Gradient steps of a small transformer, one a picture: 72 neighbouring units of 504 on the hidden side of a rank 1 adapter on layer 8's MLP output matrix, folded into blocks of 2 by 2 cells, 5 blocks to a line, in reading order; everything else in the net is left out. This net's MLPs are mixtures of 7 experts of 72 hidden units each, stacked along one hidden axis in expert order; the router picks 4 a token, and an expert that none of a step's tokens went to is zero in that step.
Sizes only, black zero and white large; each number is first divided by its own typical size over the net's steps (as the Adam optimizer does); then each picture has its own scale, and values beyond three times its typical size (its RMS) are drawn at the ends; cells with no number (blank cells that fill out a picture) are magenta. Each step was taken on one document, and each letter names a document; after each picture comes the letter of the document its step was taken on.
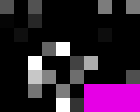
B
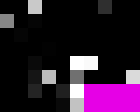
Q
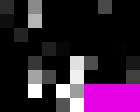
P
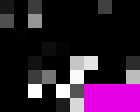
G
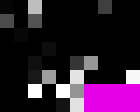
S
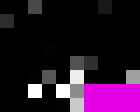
S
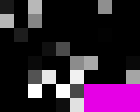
P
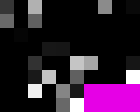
P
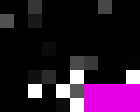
S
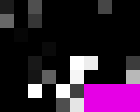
G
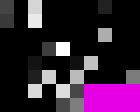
P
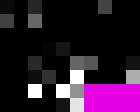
S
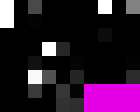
B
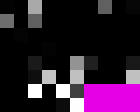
P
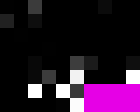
G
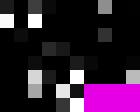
Q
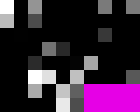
B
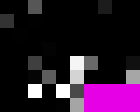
G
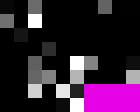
G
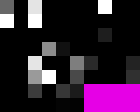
P
